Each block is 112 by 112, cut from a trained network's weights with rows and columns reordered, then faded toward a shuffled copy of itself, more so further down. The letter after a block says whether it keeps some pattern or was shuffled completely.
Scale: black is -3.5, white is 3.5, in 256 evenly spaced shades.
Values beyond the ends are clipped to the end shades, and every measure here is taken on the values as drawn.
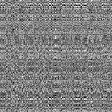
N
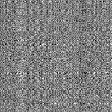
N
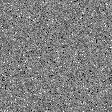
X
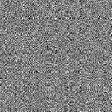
N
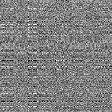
N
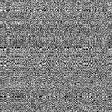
N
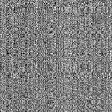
N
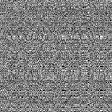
N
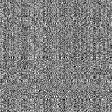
N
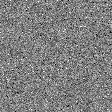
X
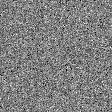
X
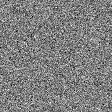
X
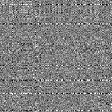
N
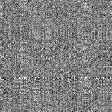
N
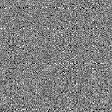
N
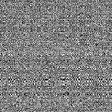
N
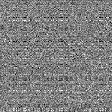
N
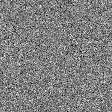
X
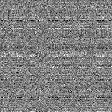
N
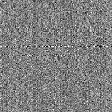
N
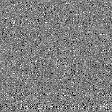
N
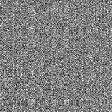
N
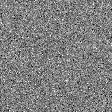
X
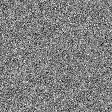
X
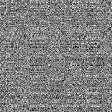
N
